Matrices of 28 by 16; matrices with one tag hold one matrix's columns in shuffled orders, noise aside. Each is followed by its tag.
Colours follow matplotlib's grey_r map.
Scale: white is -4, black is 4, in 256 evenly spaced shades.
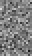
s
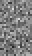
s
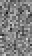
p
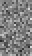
s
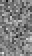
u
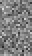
s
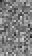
u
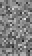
s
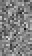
p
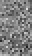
s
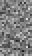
s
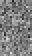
u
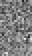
u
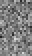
u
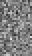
p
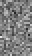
p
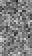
u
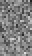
u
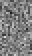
p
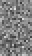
s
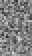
u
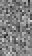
u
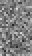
s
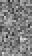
u
